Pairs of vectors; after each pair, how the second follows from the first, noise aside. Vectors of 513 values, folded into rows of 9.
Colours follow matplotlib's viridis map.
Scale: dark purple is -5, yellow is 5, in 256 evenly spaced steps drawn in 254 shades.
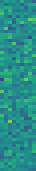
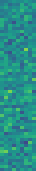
reversed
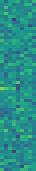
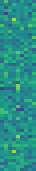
negated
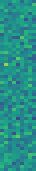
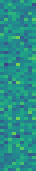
negated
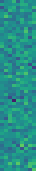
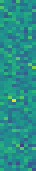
negated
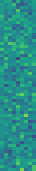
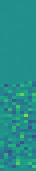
partly zeroed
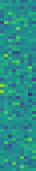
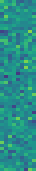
wrapped around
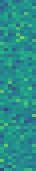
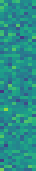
negated
